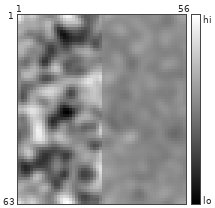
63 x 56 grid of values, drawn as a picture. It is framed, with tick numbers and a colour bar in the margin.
Lone odd cells: none. Grain: blotchy. Seam: vertical, 50% of the way across, the right part calmer. Slope: none. Histogram: heavy tails on both sides.
